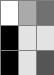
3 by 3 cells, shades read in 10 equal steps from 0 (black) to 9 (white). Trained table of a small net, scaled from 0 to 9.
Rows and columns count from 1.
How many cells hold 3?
1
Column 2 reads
6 8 8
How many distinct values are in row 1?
3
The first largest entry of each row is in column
1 2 2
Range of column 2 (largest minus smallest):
2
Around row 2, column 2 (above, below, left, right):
6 8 0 8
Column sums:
9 22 15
